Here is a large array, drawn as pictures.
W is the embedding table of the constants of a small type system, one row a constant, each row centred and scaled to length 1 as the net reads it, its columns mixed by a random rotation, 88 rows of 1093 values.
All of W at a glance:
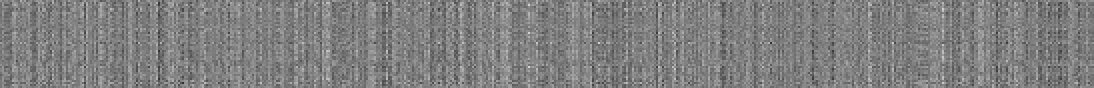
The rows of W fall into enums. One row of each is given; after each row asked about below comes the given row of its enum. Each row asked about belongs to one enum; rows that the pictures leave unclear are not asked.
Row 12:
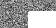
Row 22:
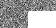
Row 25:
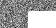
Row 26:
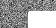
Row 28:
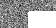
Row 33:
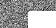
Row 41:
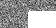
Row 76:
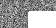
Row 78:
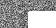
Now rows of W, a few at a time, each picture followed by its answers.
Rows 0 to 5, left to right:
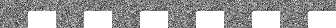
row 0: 22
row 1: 25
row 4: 33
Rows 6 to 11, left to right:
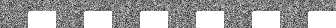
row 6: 26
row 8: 76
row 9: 28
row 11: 76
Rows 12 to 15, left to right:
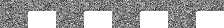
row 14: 33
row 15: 78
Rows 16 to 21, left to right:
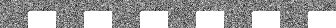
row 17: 28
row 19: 22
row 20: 28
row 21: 12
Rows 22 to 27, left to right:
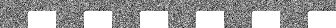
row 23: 33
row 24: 28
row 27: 33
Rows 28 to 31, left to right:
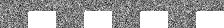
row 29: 41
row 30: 76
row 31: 78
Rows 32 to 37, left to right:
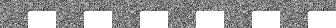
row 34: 78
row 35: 22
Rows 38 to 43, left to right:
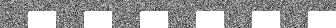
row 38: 12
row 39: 28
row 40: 33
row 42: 25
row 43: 25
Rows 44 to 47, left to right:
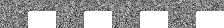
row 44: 78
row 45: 76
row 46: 76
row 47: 12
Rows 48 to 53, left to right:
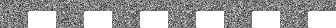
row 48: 28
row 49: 12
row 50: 78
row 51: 78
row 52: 76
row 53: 78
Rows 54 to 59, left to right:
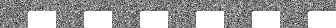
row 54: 22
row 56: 78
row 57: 28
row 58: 76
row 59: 33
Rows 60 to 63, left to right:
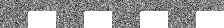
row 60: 22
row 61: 28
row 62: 33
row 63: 22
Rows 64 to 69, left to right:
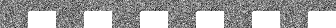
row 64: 25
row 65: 22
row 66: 33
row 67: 33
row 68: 78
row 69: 25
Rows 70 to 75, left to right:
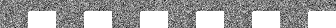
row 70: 25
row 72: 26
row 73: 78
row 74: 78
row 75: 41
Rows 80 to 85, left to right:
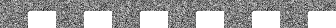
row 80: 33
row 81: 12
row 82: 76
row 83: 76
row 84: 33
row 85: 12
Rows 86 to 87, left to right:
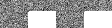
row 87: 26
